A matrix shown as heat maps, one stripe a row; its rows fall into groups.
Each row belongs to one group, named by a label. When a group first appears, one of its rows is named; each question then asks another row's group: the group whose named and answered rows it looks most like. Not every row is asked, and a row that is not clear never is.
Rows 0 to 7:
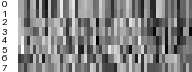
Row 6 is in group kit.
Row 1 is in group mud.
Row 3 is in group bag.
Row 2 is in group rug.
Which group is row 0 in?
mud
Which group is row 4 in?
rug
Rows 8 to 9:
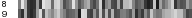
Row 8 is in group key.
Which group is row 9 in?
kit
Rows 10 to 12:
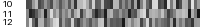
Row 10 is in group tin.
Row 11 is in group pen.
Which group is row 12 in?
rug
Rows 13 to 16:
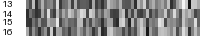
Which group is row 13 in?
pen
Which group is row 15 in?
pen
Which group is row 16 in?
pen
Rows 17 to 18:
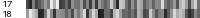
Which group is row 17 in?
pen
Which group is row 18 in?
key
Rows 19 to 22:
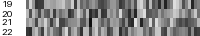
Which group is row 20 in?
pen
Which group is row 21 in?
mud
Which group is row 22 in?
tin
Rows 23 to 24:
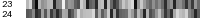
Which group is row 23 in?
rug
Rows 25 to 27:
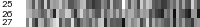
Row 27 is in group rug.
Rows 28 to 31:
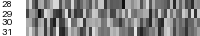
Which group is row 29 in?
tin
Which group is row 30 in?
mud
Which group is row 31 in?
mud
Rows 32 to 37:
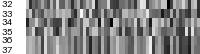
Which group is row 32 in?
pen
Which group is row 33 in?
bag
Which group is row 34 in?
tin
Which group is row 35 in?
tin
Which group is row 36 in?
bag
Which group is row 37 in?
bag
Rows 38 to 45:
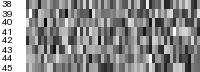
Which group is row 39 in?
mud
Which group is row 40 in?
rug
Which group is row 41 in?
kit
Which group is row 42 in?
tin
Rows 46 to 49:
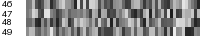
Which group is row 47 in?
tin
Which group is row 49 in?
key
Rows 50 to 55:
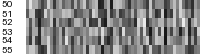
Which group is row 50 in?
key
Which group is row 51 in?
key
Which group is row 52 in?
pen
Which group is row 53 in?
tin
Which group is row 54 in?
tin
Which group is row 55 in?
key
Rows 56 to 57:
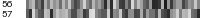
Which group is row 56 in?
key
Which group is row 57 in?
kit
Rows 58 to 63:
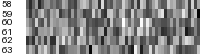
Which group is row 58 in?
tin
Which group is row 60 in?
bag
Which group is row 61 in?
rug
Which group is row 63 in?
mud
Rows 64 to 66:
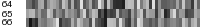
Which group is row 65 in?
key
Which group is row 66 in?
pen
